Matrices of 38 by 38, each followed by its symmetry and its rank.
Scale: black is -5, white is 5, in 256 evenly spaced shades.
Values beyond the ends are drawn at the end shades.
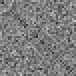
symmetric, full rank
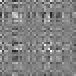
symmetric, rank three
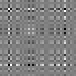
symmetric, rank one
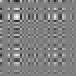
symmetric, rank one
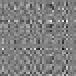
neither, rank three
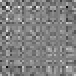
symmetric, rank three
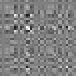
symmetric, rank three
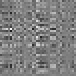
neither, rank three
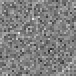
symmetric, full rank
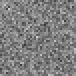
symmetric, full rank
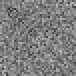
symmetric, full rank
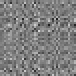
neither, rank three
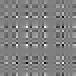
symmetric, rank one
